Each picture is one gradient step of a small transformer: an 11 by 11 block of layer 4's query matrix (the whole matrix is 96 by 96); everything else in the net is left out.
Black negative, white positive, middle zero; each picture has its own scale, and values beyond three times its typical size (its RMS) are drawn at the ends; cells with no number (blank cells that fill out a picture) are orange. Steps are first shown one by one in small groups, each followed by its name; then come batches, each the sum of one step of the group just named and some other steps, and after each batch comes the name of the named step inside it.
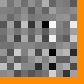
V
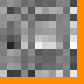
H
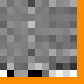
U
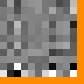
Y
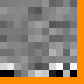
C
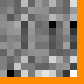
Y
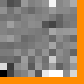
V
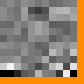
C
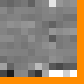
U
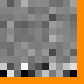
V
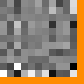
Y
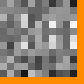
V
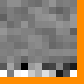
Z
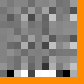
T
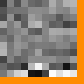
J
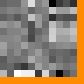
J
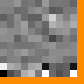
Z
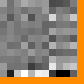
T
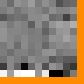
Z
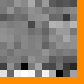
Z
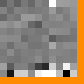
Z
